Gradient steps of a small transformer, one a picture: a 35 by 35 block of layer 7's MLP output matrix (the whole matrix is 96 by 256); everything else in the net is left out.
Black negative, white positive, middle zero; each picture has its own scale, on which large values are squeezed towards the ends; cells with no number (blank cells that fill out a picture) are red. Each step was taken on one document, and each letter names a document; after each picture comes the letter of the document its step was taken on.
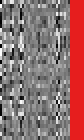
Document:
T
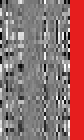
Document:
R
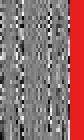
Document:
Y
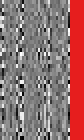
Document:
Y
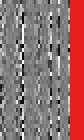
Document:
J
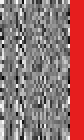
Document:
Y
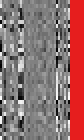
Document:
T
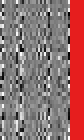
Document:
Y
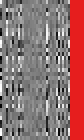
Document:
R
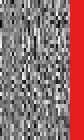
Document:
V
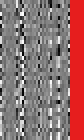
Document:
J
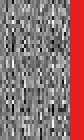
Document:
V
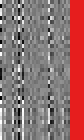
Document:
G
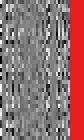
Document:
R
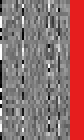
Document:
G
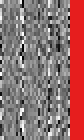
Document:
J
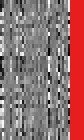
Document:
Y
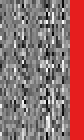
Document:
V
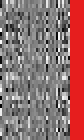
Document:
R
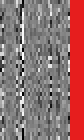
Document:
J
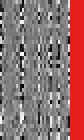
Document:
J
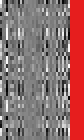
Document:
R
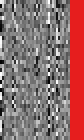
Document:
V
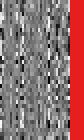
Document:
Y
